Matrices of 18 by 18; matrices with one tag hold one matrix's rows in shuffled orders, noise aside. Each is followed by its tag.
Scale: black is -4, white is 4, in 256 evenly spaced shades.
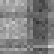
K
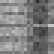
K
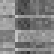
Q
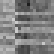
Q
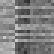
Q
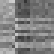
Q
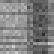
K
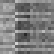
Q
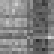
K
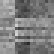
Q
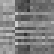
Q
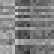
Q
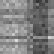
K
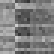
Q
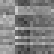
Q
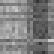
K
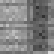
K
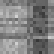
K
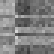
Q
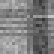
K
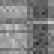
K
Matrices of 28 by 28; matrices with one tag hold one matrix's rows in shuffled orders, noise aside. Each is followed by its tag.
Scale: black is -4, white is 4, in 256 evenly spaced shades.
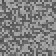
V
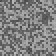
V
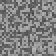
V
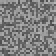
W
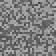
V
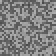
V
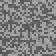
V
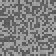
W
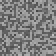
V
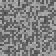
W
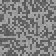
W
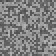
W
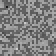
W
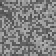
V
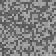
V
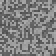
V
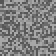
W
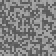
V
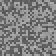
V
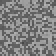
V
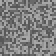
V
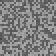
W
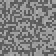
V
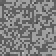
V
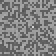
W
